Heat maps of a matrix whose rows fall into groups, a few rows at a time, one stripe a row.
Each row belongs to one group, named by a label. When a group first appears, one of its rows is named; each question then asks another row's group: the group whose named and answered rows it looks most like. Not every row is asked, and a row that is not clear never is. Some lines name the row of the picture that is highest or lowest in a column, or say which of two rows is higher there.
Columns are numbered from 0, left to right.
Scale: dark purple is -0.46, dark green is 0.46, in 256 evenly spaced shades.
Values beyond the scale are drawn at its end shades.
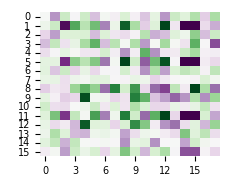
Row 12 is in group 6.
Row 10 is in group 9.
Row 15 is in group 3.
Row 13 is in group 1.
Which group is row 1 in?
3
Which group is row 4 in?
1
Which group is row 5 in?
3
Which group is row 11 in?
3
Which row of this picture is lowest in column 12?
8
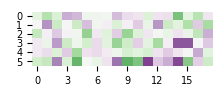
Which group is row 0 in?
1
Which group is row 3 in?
3
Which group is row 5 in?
6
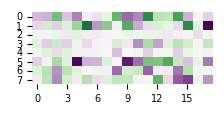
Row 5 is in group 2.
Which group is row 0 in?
2
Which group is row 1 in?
9
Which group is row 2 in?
6
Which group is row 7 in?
3
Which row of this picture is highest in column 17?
3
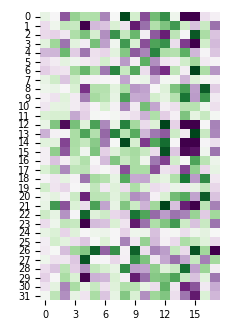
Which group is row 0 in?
3
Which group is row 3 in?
3
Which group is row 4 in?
2
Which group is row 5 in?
1
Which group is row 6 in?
9
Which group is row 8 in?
2
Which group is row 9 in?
2
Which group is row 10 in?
1
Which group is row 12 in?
3
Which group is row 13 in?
9
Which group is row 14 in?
3
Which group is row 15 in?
3
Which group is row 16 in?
9
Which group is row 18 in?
2
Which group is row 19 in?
9
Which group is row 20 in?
2
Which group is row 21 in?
3
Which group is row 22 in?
6
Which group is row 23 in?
2
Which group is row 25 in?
1
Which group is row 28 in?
2
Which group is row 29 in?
2
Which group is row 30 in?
3
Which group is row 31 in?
3
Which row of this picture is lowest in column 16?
27
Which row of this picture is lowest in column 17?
26
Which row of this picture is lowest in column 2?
12
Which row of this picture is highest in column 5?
26
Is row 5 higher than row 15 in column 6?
Yes
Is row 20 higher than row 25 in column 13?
Yes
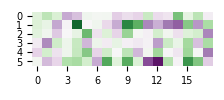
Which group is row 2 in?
9
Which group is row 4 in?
9
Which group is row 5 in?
9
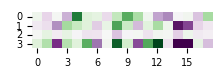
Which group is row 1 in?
3
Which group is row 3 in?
3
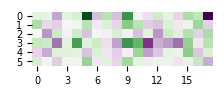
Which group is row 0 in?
9
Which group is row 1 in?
9
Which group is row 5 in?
9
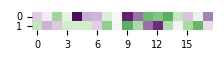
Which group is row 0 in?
2
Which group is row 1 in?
9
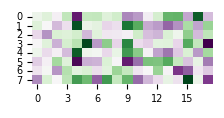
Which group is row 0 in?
2
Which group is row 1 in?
6
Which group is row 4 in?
6
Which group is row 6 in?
3
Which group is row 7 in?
9
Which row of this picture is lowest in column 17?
3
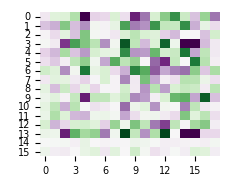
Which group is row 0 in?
2
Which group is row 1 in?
2
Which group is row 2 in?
6
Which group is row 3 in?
3
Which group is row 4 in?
2
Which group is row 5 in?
9
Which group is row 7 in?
1
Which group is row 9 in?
2
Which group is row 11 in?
1
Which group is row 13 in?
3
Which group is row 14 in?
6
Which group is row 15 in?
9
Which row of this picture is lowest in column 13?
6
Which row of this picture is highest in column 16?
9
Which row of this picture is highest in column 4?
6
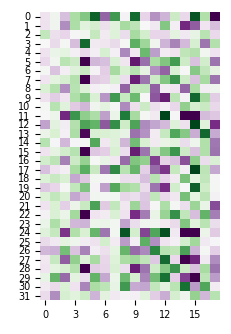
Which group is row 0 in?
9
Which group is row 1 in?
3
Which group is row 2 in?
9
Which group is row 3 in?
6
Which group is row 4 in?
1
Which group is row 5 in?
2
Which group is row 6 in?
9
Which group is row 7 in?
2
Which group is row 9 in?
9
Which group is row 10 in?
1
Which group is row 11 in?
3
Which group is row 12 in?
9
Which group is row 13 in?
2
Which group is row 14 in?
9
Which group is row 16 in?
6
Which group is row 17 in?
9
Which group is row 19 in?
9
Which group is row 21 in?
9
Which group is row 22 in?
2
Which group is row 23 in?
1
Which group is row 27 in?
3
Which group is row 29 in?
3
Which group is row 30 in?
2
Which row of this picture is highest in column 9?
0
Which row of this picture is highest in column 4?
3
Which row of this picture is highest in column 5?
0
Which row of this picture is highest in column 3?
11
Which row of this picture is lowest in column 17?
0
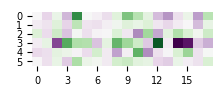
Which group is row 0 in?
6
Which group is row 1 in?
6
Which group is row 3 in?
3
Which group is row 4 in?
1
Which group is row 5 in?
6
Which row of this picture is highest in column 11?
2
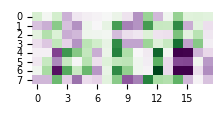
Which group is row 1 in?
2
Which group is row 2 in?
1
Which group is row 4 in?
3
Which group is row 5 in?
3
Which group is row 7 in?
2
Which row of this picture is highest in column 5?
6
